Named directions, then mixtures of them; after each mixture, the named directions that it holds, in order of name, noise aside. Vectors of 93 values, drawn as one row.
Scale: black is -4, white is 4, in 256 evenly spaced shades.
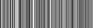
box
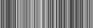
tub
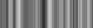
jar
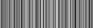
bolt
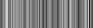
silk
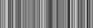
bolt, jar, silk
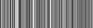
box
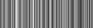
box, silk, tub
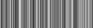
box, jar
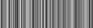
bolt, box, silk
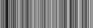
jar, silk, tub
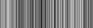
tub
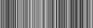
tub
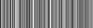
box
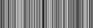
jar, silk, tub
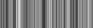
jar, tub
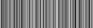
bolt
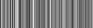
box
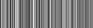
box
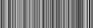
silk, tub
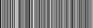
box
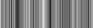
box, jar, silk
